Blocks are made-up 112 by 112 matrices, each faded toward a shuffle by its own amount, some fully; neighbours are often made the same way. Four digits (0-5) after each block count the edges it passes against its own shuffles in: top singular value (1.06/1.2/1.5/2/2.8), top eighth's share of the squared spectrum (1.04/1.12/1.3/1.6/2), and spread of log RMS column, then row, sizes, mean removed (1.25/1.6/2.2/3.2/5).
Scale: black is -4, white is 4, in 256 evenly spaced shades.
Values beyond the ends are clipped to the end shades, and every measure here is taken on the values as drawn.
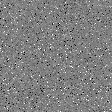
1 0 0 0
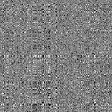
5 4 3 3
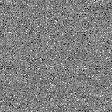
4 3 1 2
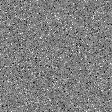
0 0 0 0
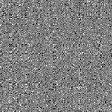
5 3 2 2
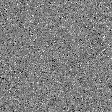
2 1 0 0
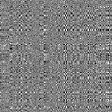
5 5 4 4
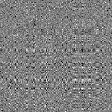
5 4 3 3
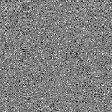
4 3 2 2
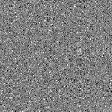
4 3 2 1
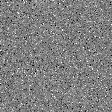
2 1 0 0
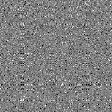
4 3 2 2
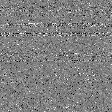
2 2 0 3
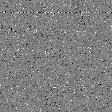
3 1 0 1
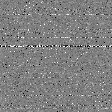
3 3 0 3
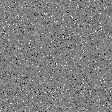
0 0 0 0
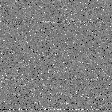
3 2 0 2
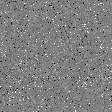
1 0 0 0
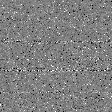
2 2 0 2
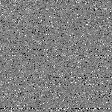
2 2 0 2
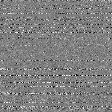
3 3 0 4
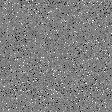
0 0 0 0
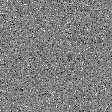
3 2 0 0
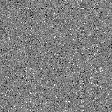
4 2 1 1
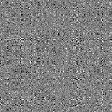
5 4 3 3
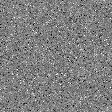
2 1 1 0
